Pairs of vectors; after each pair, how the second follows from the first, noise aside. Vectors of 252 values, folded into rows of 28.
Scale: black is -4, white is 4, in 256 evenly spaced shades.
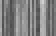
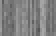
shrunk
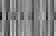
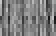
reversed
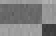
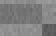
shrunk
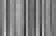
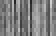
reversed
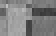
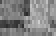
reversed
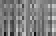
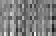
negated
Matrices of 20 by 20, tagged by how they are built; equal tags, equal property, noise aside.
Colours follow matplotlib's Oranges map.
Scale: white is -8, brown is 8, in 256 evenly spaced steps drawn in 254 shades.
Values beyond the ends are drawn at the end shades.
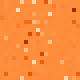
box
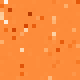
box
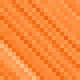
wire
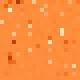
box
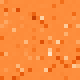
box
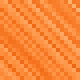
wire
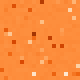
box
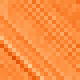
wire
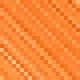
wire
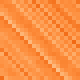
wire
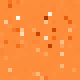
box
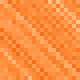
wire
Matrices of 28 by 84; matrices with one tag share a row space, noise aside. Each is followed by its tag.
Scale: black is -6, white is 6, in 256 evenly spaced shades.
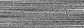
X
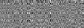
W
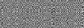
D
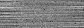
X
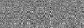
W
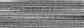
X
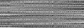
X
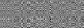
W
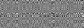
D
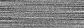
X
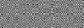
D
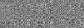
W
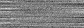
X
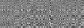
W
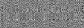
D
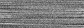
X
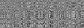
W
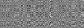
W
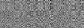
W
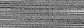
X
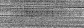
X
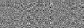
W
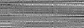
X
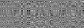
W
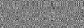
D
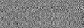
D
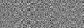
W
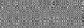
D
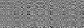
W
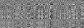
W
